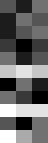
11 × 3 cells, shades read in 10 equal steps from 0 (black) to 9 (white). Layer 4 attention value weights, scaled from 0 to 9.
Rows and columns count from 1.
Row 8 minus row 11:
-5 -4 -4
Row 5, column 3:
3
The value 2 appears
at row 4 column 1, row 4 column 3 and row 8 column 2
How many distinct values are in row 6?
2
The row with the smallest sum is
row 4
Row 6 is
7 8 7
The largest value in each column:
9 8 8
